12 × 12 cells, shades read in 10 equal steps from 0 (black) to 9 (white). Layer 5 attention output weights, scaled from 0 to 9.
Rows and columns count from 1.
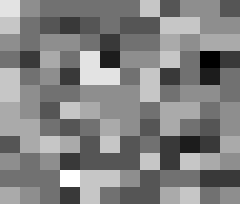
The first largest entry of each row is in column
1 1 9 5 5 1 4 1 3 8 4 5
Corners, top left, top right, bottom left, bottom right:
8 3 6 5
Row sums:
56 53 56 48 56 60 62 55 50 52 55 56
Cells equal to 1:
3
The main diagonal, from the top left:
8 4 5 4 8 5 5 3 2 7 2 5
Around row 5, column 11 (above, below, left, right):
0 5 4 4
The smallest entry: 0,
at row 4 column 11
